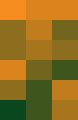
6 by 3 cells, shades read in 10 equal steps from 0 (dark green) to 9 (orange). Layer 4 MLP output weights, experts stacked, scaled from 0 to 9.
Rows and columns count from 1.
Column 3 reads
8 4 5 2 7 6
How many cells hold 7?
2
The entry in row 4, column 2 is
4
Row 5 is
5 2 7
